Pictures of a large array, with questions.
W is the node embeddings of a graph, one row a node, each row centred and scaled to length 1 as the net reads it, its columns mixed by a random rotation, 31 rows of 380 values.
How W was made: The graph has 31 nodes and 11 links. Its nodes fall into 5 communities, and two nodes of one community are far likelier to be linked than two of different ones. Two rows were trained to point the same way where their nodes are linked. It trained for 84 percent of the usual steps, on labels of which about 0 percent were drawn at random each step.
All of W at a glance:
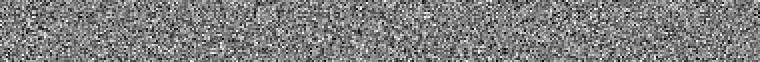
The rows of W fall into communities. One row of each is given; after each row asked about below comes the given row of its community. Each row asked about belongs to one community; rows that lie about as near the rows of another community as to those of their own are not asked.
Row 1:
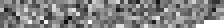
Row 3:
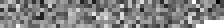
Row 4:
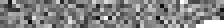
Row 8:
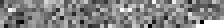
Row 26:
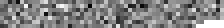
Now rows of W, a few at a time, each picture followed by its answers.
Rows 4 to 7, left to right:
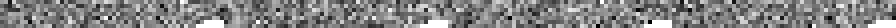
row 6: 8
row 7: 4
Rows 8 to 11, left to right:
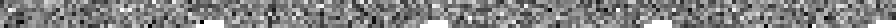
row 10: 8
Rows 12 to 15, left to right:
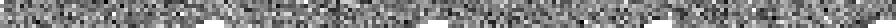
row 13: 26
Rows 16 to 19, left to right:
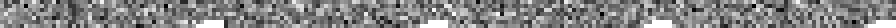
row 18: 26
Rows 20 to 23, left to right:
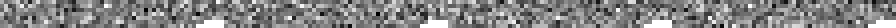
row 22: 8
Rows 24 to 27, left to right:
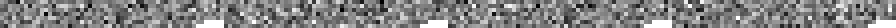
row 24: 26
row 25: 1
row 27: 4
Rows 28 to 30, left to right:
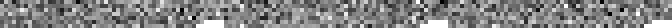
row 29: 3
